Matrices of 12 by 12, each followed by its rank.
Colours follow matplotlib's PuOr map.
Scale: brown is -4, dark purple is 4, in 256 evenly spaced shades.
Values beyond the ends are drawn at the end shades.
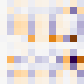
two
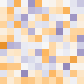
full rank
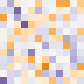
full rank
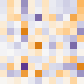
two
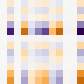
one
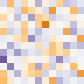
full rank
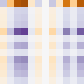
one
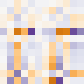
two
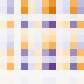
one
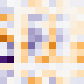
two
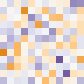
full rank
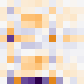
two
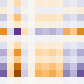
one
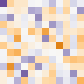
full rank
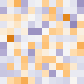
full rank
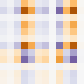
one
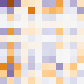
two
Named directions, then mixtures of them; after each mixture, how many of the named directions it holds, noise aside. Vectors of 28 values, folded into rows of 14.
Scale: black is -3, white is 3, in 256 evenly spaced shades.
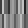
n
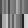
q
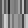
two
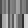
one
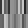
two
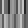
one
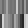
two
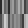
two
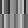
one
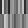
two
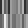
two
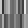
one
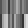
one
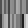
one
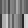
one
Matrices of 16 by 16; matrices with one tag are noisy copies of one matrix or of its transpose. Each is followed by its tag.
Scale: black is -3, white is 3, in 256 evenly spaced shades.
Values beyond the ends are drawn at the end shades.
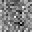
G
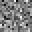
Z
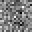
G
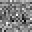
G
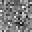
G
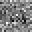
G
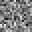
Z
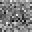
G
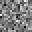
Z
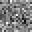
G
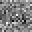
G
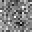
G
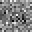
G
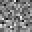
Z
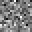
Z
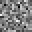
Z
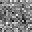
G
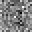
G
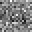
G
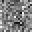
G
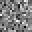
Z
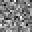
Z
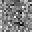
G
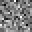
Z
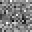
G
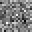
G
